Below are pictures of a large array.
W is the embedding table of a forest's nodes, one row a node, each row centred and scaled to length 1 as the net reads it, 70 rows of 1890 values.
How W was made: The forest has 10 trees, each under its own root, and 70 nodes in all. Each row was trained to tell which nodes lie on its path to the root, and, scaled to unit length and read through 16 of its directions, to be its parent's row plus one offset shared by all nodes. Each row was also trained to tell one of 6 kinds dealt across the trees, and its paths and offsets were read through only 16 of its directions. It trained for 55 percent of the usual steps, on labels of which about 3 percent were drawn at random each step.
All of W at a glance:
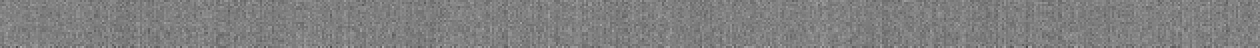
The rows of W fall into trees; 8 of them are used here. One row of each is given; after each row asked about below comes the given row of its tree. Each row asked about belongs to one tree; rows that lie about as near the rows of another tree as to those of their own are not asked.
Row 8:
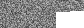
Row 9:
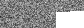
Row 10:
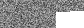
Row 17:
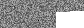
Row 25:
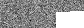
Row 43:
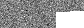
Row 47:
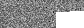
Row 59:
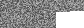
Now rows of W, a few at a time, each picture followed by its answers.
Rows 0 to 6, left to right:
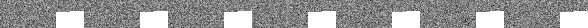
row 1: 59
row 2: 8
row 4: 17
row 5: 43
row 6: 47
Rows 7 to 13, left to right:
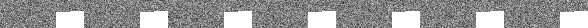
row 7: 43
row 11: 25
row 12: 9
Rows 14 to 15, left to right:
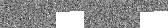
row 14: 25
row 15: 25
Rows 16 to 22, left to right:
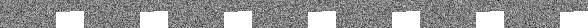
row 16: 47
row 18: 47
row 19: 25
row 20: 8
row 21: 25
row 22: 25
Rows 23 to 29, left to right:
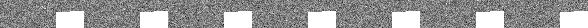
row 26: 25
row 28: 43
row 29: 17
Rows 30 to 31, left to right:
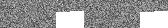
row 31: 9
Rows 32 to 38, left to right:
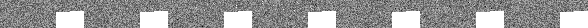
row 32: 59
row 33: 10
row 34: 43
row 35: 25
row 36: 17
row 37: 17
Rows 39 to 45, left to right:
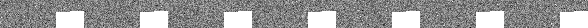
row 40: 43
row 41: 9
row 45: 25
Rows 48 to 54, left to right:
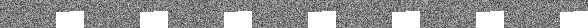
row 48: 59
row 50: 43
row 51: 47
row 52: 47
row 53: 9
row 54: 47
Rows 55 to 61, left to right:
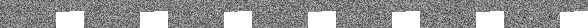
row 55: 47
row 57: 47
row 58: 17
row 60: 43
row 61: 47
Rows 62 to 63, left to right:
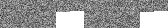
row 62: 17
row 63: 43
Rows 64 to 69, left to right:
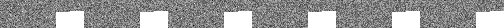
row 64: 25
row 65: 59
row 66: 43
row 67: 10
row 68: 47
